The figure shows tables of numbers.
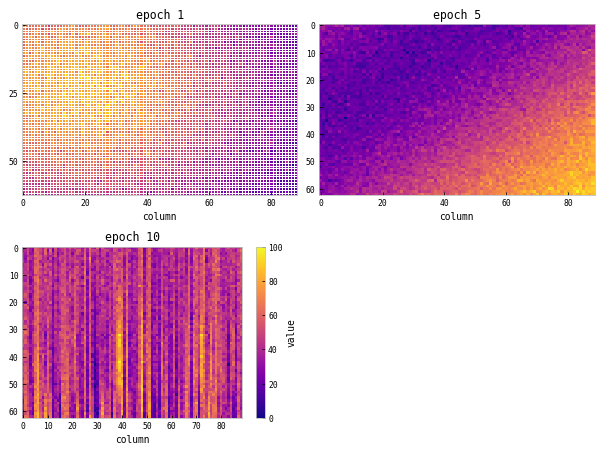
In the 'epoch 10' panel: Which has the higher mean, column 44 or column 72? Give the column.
72
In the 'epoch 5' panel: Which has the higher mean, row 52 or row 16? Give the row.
52
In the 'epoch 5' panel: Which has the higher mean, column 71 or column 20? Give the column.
71
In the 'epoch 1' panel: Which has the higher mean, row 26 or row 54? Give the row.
26
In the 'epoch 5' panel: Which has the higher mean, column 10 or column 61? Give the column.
61
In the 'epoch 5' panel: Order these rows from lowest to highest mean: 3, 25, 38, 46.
3, 25, 38, 46
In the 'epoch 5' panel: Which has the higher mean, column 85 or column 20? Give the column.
85
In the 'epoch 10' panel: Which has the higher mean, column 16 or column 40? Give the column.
40
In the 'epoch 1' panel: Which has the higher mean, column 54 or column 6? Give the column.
6
